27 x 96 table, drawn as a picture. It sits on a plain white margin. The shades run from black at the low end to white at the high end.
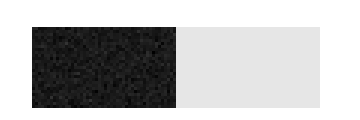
The table splits into one row of 2 panels. Panel 1,1: very low, fine-grained, faint in contrast. Panel 1,2: very high, flat.
